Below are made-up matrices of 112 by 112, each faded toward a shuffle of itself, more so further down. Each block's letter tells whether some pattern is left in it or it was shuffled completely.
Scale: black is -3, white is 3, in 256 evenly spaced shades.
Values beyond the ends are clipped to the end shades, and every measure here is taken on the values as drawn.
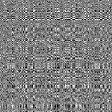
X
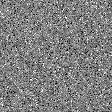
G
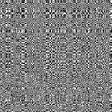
X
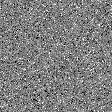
G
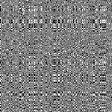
X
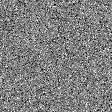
G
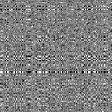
X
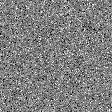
G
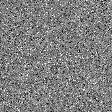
G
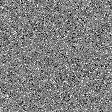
G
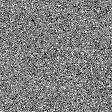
G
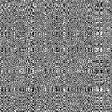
X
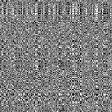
X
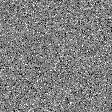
G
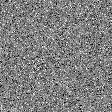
G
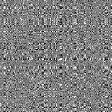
X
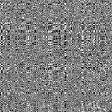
X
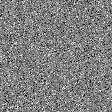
G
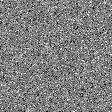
G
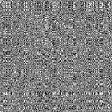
X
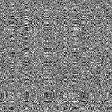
X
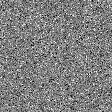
G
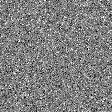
G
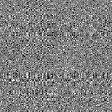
X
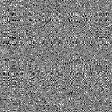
X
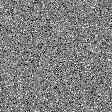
G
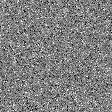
G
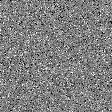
G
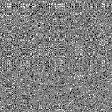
X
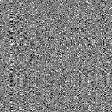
X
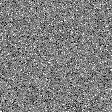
G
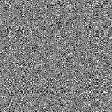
X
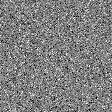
G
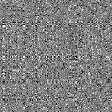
X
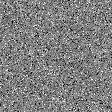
G
